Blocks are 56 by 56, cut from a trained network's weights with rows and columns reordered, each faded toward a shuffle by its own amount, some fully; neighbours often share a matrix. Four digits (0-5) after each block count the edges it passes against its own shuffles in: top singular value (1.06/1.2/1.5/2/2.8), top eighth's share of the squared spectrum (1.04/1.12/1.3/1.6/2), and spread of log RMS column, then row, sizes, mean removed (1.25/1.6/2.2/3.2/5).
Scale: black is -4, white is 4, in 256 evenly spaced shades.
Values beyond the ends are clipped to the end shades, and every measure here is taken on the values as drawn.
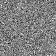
0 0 0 0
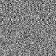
3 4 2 2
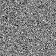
2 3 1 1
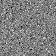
0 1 0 0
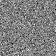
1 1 0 0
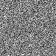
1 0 0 0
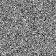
2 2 0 0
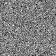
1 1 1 0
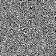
2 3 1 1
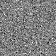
1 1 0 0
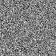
1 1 0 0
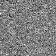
2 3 1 1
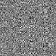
3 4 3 1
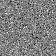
0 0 0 0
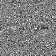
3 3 2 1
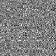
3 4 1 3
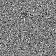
0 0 0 0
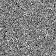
0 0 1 0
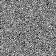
1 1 0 0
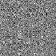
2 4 1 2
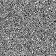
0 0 0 0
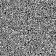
0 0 0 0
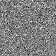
0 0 0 0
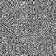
3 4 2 2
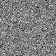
1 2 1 1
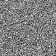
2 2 0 1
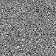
3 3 1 2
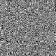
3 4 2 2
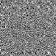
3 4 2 2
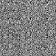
3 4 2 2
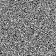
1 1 0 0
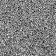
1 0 0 0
